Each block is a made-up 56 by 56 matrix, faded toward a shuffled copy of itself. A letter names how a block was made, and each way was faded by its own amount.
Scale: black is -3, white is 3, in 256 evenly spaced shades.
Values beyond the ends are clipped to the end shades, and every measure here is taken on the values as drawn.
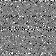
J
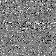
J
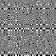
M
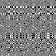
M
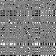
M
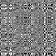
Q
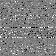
J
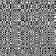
Q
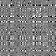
M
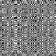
Q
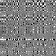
M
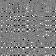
M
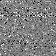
J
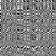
Q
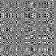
Q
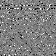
J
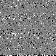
J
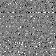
J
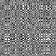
Q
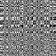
Q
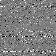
J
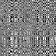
Q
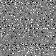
J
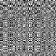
Q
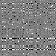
M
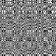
Q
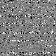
J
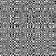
Q
